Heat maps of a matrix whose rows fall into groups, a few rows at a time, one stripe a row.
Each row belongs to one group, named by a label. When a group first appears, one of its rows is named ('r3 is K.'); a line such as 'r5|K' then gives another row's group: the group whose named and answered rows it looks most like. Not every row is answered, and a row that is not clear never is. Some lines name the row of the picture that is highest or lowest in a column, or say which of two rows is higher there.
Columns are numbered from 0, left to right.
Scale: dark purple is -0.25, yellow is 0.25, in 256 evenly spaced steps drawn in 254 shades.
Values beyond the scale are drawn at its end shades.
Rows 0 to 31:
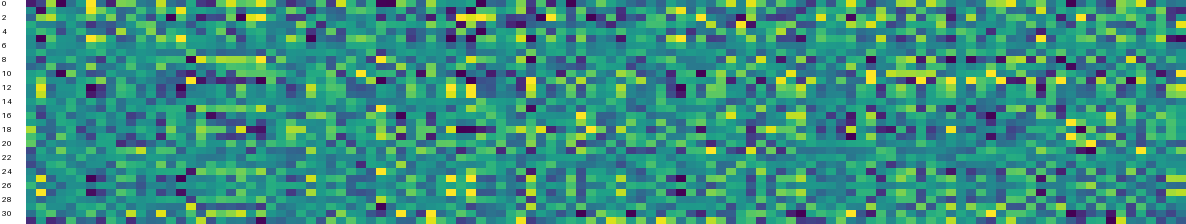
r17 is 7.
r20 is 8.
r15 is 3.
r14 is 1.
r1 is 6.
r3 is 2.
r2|1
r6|6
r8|3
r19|7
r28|3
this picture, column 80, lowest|16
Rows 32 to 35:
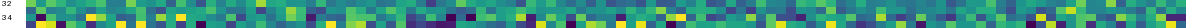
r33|7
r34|6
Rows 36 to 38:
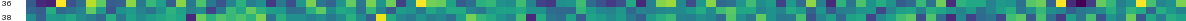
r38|3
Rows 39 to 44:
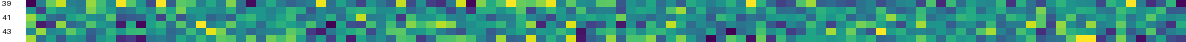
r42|8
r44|8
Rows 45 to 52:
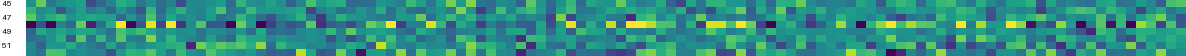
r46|8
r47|2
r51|3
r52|2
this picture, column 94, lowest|51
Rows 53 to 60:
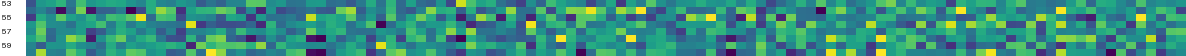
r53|1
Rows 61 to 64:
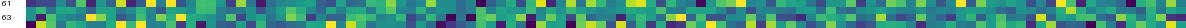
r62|7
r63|6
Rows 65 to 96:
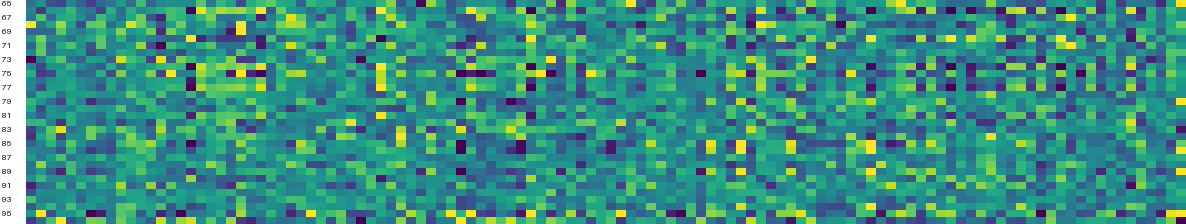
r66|3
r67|7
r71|7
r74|3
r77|3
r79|2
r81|3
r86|2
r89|2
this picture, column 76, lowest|96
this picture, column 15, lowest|95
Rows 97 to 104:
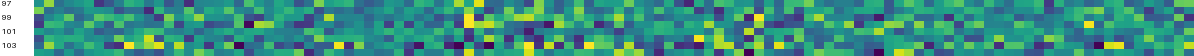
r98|8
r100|1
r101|2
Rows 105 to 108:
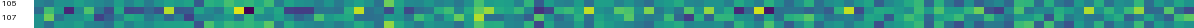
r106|1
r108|3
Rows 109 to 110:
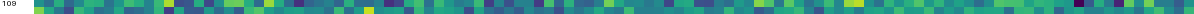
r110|2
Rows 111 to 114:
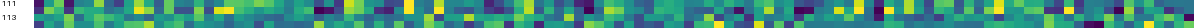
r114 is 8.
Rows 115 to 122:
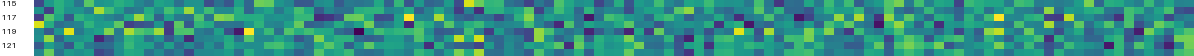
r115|1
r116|6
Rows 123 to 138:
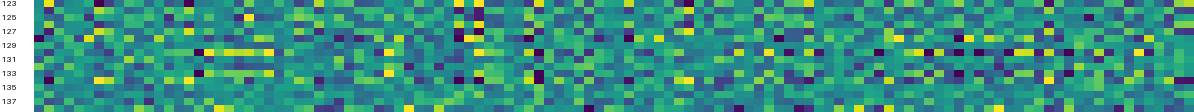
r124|6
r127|6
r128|1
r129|7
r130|3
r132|7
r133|3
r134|6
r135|8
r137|8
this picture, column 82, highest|138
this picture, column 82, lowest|132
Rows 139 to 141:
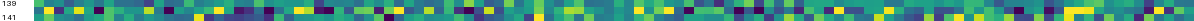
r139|8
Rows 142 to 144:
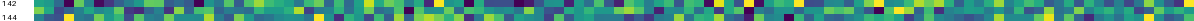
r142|2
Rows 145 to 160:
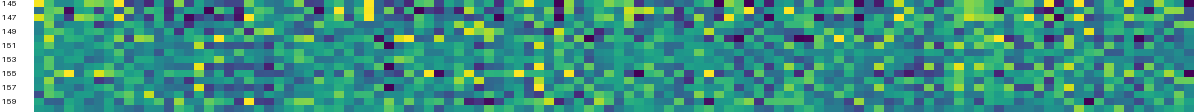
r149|1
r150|7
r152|8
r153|7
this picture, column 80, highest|150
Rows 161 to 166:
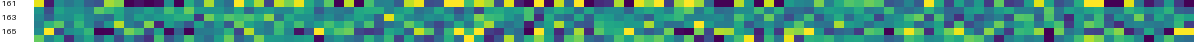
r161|8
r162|6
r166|8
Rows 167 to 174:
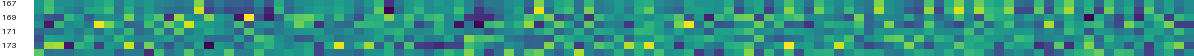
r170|6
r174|8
